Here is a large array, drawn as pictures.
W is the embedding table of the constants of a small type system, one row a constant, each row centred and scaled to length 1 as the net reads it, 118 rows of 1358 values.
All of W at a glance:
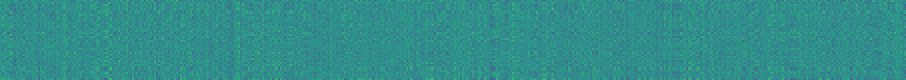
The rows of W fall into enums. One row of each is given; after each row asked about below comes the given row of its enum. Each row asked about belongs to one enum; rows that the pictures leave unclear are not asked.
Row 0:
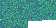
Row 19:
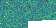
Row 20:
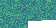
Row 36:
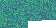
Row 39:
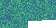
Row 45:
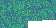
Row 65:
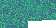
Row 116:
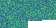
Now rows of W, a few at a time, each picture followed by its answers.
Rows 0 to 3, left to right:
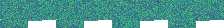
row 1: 0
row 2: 116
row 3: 36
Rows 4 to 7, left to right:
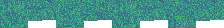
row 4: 45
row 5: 36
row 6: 45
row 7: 116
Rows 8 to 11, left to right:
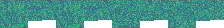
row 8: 45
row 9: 45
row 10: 65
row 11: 116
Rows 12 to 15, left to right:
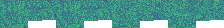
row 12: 45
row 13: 45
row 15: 20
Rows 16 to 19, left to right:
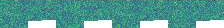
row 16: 20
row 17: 45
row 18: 20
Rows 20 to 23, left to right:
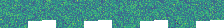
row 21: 116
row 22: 45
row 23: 116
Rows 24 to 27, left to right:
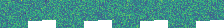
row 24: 116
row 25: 36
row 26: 20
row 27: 36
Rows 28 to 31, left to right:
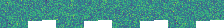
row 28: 116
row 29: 20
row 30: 65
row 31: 116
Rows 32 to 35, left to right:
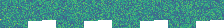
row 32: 0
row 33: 39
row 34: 36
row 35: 45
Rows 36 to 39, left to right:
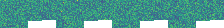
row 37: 116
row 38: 36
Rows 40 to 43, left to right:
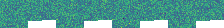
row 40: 36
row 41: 20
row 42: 0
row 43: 45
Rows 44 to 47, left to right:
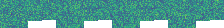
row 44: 65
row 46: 45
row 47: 20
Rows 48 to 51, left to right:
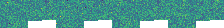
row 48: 116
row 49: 19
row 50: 116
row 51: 20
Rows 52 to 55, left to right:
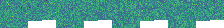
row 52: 19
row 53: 36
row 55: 116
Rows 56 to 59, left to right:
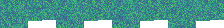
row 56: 45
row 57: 39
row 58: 39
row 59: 65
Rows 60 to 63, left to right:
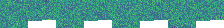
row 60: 116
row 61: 36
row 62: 36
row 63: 0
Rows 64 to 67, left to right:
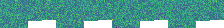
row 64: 20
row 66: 0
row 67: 36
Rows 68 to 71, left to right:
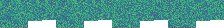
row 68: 39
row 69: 39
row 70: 36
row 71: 0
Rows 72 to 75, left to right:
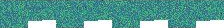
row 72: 45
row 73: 19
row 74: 116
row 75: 0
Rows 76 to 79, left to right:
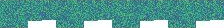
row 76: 36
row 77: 39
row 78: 20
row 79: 39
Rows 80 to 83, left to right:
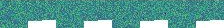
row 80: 39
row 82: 0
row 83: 20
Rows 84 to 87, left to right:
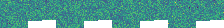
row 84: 116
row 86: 39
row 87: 19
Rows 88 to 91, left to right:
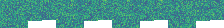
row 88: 36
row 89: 20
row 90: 20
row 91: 45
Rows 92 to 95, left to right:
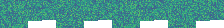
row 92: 45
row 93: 65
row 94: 45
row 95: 36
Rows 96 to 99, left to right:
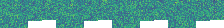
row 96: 20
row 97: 20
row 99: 116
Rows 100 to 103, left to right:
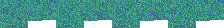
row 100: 65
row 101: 36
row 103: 65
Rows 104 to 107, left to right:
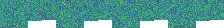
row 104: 36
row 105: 19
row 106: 116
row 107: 65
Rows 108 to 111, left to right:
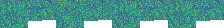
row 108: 45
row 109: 116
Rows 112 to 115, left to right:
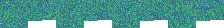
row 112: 19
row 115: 45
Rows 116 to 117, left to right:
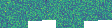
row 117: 36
